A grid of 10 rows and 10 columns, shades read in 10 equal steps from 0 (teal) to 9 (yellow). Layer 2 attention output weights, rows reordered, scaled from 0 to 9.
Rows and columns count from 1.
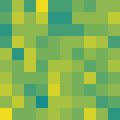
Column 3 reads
2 5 5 5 7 7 4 2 4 4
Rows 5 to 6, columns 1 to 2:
6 1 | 5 4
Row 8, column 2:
5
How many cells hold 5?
28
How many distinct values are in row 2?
4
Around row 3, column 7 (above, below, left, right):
5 5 2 4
